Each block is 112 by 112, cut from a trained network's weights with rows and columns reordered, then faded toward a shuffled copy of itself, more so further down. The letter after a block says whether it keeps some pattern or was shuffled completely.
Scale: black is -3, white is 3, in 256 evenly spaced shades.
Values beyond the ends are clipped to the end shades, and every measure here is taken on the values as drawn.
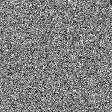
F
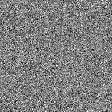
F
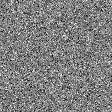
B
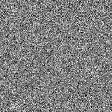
F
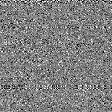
F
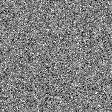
B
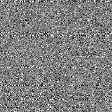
F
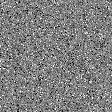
B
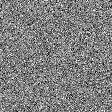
B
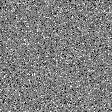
B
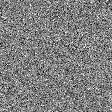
B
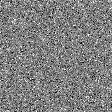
B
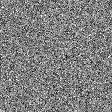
B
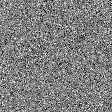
B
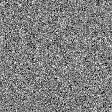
F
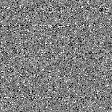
F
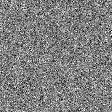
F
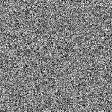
F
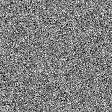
B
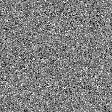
F
